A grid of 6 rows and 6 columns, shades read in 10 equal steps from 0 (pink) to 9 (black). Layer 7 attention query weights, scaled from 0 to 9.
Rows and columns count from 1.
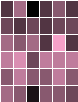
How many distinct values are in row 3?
4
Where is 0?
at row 3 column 5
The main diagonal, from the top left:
6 6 3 2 2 5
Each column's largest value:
6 6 9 6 5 6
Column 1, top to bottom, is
6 5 3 2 4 3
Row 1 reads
6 3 9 6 4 6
